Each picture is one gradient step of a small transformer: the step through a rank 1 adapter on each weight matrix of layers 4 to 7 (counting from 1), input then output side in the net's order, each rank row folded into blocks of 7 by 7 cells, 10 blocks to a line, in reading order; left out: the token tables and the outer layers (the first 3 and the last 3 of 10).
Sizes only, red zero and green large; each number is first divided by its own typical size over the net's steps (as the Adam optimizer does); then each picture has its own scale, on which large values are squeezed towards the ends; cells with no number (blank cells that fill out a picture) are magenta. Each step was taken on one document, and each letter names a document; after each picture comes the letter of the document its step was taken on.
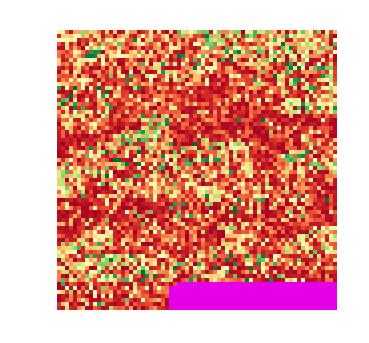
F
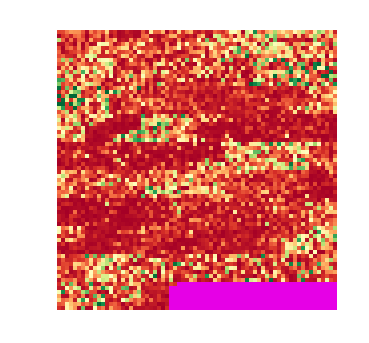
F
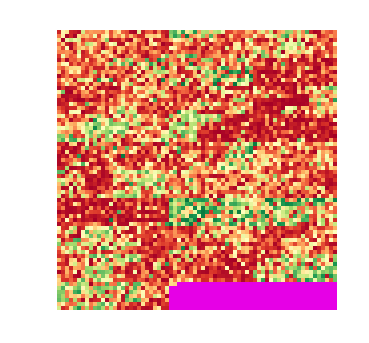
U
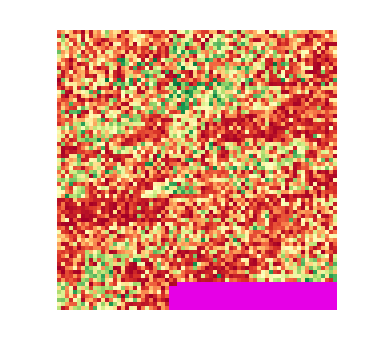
U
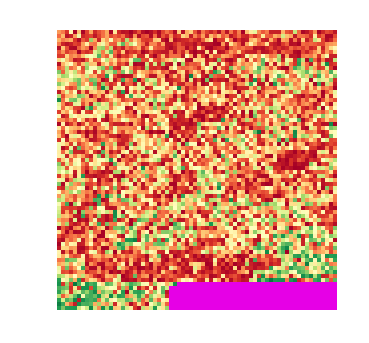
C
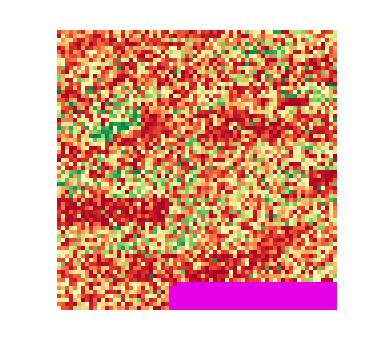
U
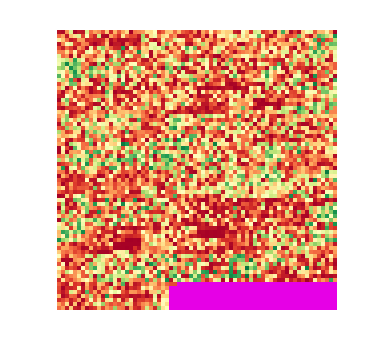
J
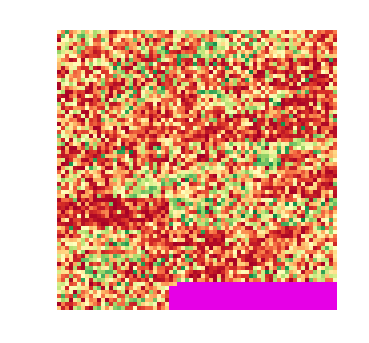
U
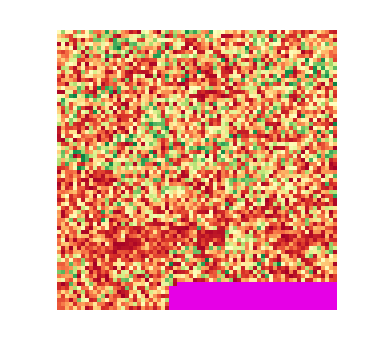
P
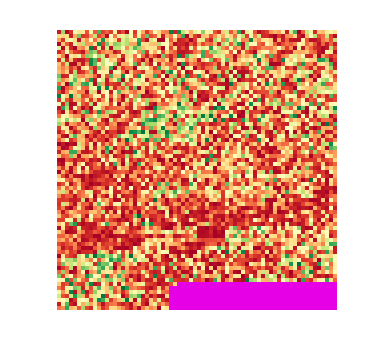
P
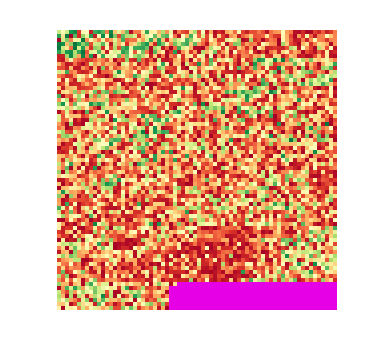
P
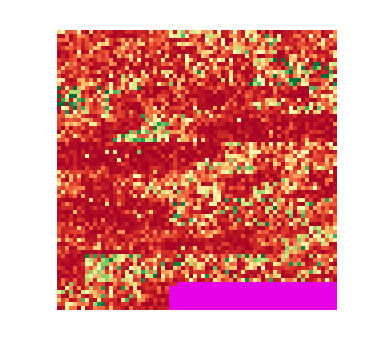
F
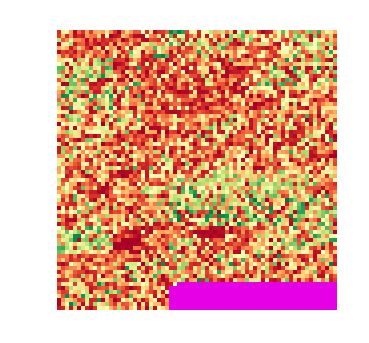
J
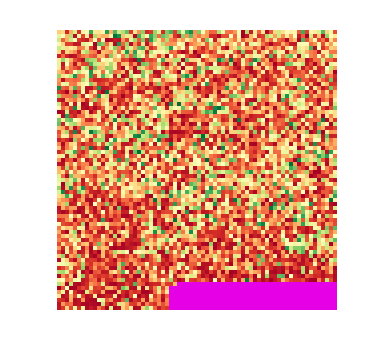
P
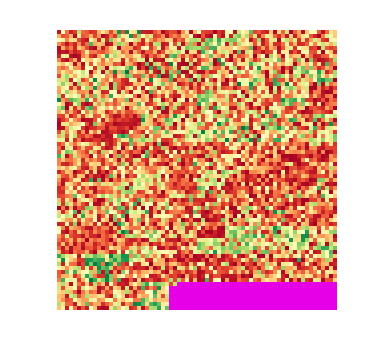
C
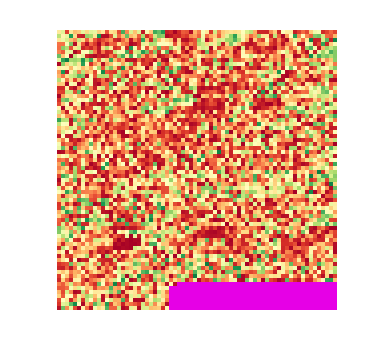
J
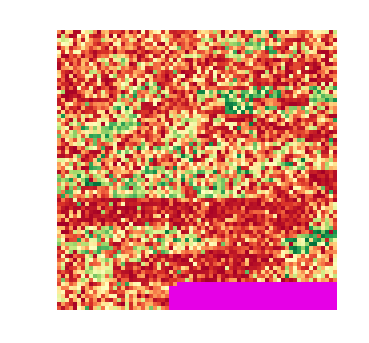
U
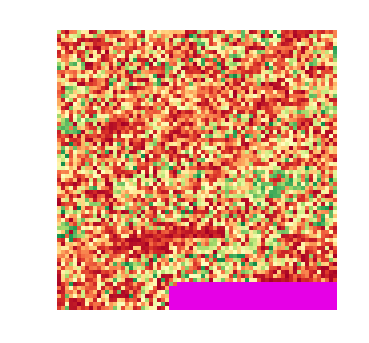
J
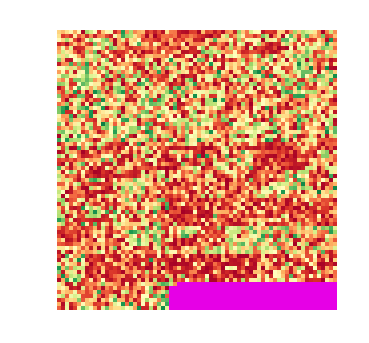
C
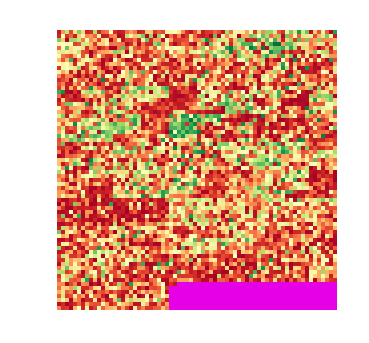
U
